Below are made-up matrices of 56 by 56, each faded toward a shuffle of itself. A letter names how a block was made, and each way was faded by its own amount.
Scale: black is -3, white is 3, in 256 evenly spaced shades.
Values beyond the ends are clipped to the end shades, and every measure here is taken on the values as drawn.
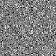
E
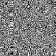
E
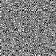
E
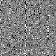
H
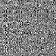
E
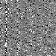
H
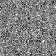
E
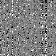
H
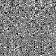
E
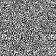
E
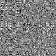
E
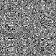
E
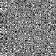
E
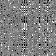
H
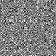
E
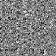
E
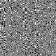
H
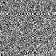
E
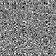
E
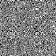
E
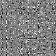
H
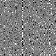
H
